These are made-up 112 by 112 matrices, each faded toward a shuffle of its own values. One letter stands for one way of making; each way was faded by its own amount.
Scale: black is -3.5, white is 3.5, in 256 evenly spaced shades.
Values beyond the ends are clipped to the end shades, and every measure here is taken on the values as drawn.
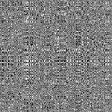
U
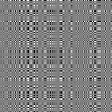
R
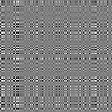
R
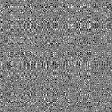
U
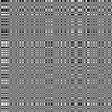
R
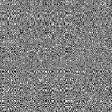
U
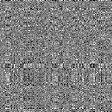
U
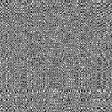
U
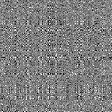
U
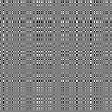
R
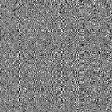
U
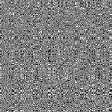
U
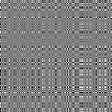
R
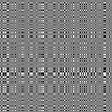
R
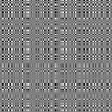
R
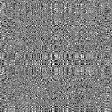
U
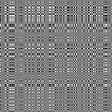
R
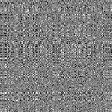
U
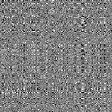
U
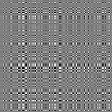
R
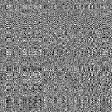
U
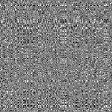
U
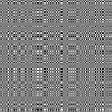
R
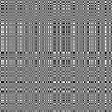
R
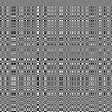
R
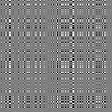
R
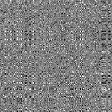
U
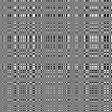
R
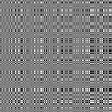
R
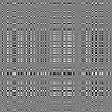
R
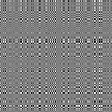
R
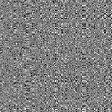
U
